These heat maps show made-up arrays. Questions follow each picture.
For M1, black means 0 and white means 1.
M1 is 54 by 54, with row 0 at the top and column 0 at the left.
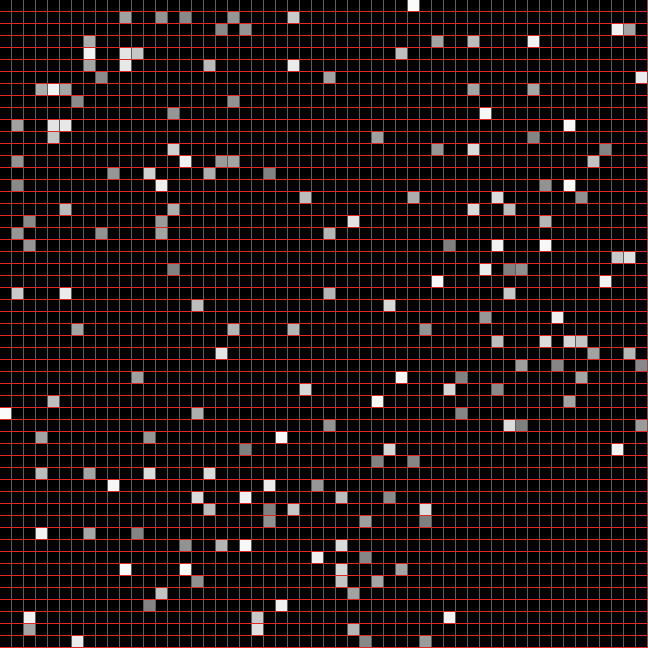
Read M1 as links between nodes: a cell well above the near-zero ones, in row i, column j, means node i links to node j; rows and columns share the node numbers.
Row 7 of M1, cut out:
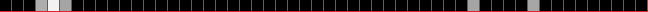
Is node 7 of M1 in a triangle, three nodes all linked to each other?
yes
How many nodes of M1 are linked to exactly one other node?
1
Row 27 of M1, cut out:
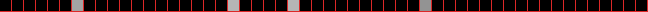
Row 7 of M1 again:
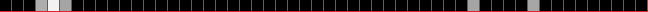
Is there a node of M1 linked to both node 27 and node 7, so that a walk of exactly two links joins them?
no
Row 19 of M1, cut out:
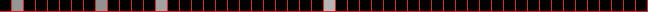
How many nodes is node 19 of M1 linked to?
4
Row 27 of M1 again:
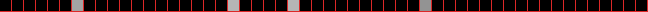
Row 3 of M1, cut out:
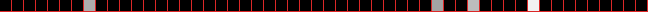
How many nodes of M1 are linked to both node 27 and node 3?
0
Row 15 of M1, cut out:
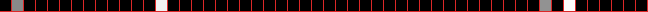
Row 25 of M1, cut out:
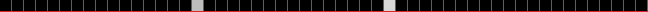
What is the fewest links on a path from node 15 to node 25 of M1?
5
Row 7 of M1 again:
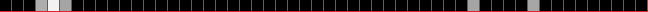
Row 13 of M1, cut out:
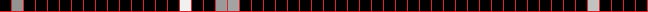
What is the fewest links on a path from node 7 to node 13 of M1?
4
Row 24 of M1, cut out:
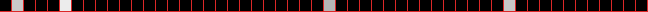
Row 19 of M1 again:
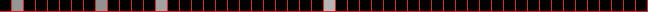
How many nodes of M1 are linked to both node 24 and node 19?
2
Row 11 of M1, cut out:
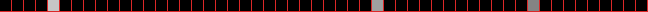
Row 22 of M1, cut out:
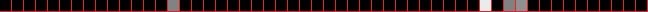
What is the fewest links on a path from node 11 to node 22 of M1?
6
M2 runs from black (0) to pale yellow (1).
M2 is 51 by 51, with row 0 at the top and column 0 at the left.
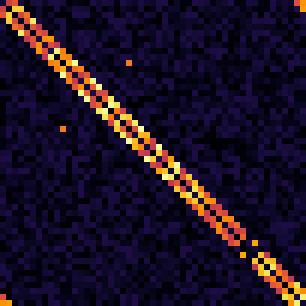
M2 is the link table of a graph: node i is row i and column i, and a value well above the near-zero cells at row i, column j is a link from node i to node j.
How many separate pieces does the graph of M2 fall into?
2
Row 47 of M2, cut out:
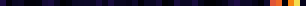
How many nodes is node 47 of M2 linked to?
4
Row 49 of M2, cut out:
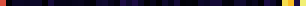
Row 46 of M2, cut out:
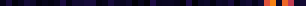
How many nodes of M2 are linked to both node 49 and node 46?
2
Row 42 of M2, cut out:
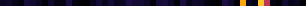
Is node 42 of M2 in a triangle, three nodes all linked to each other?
yes
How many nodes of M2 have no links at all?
1
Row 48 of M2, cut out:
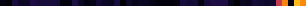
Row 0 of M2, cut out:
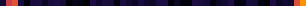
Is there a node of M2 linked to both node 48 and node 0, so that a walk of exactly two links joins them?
yes
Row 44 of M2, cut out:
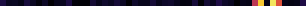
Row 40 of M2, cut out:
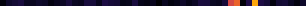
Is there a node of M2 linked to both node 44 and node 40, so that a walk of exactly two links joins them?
yes
